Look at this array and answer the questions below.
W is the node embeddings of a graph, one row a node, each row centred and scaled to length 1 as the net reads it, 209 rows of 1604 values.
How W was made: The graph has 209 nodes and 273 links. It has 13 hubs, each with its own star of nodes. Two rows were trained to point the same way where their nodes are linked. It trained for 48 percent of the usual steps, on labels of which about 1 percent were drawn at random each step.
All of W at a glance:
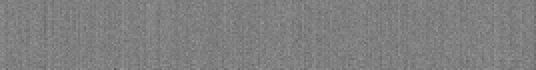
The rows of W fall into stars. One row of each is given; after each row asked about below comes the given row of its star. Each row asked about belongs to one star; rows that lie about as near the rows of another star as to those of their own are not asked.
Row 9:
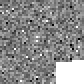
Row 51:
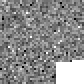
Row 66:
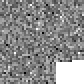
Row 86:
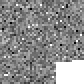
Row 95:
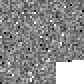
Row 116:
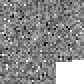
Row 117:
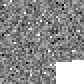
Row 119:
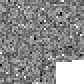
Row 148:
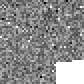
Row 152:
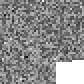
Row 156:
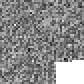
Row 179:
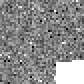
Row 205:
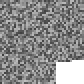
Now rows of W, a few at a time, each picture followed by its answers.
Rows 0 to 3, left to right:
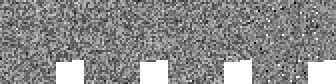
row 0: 9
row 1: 86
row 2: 156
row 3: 86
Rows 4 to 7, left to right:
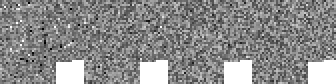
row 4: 148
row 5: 179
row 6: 156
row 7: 117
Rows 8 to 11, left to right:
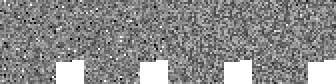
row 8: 51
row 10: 148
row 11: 117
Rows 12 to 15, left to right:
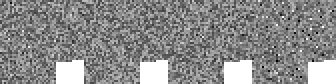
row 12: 86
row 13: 152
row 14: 66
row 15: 66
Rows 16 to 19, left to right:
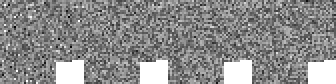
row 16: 66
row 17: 116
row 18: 116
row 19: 95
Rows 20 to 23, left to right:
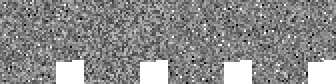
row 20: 66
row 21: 156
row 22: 86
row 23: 9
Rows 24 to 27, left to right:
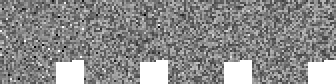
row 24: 156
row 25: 152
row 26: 51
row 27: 156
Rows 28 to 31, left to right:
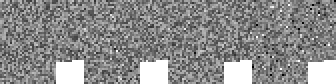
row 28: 66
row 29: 119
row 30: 95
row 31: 205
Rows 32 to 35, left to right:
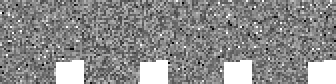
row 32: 9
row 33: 116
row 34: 119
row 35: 117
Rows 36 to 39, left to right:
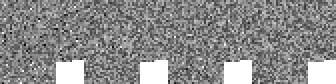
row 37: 117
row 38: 205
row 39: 119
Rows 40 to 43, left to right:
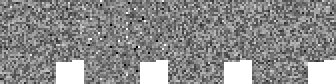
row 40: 116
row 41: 148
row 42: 116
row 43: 51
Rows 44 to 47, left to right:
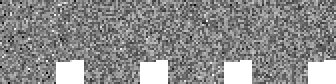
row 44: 205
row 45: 179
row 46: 152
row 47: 119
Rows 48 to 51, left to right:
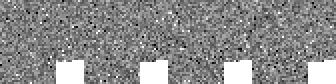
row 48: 119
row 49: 9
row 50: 9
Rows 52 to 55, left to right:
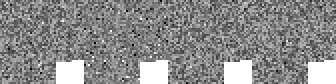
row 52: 86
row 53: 179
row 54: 86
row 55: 148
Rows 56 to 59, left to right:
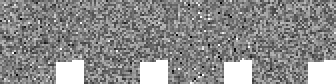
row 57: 95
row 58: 152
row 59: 116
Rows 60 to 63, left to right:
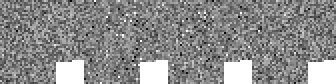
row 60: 95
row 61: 117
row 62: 152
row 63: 205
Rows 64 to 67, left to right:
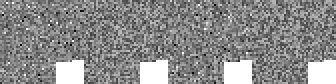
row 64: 95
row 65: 95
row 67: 117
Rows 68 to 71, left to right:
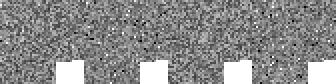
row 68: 86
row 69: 117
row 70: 9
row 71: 205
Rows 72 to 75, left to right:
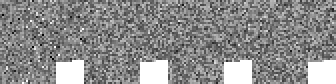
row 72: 152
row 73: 205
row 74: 179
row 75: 117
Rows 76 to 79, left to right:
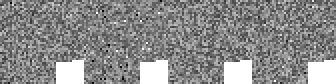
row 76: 95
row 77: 179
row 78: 148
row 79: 119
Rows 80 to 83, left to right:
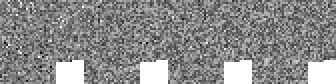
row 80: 66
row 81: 156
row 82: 86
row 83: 205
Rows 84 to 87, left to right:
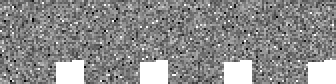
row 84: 156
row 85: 9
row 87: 95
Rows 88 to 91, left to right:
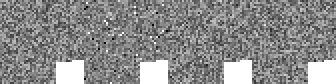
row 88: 86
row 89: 117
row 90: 9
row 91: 95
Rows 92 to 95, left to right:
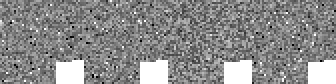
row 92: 119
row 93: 86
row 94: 66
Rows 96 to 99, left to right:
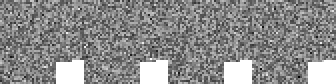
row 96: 9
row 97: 51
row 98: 117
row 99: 9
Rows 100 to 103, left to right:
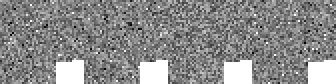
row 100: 152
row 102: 179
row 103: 117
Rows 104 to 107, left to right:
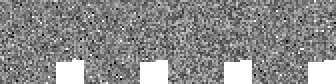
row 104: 152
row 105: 9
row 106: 148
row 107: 156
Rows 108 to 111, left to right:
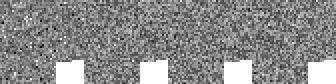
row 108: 205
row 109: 156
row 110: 66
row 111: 9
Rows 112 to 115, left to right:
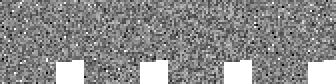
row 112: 205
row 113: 116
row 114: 95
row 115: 205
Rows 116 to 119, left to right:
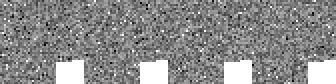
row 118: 152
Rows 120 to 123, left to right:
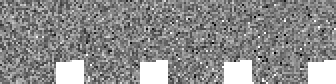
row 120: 9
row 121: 116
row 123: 156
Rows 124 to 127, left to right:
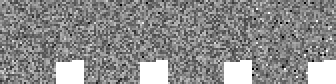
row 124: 179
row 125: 116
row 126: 148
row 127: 51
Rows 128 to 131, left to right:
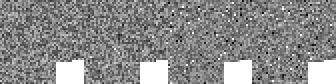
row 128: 95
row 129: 152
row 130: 205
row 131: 205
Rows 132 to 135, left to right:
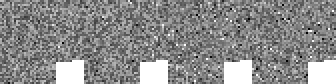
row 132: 95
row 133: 117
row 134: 66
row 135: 51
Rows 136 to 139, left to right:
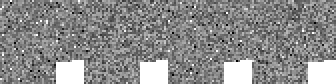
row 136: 117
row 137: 179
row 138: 95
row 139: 86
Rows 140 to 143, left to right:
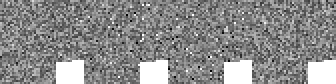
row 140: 119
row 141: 117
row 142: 51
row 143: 66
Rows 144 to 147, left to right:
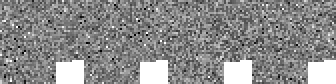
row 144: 156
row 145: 86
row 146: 116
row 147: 116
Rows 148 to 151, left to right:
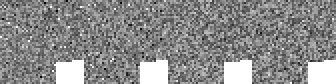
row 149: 116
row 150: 152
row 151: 205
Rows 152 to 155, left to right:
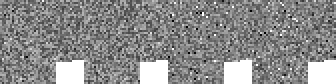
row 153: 66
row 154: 95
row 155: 152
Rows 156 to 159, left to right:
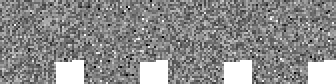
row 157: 66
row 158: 116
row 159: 116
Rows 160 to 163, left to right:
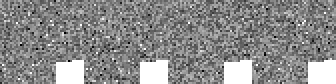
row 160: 95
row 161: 116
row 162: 95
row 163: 152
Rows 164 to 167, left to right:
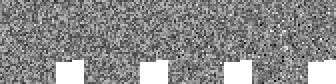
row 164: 119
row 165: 116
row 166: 116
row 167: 152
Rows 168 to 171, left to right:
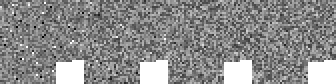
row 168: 148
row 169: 51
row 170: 116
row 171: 152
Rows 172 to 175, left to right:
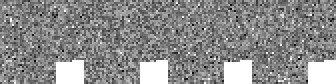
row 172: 156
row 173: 152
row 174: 66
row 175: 66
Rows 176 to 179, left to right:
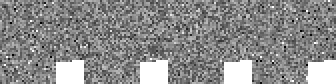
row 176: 152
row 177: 119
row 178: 117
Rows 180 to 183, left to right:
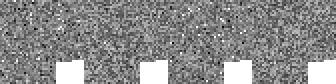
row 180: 66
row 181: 148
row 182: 86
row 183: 51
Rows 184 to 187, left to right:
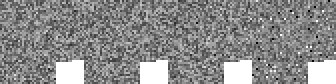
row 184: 9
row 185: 51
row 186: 51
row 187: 51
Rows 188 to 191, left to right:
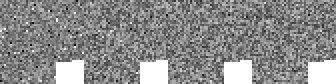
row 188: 179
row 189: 9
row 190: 156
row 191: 152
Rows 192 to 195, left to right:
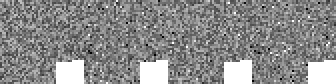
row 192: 119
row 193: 66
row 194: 148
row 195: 179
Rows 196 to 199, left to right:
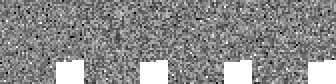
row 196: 119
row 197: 152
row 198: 51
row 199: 116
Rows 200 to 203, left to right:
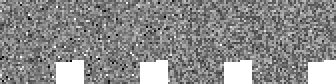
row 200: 51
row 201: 156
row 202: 156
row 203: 9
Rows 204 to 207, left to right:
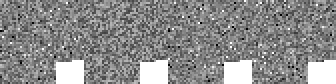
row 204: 179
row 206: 179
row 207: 66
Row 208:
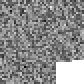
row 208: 148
